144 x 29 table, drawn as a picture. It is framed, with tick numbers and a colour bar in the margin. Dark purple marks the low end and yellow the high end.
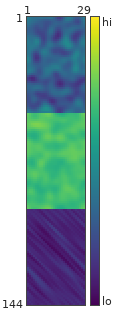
It is made of 3 by 1 panels. Panel 1,1: low, blotchy. Panel 2,1: high, blotchy, faint in contrast. Panel 3,1: very low, slanting down to the right, faint in contrast.
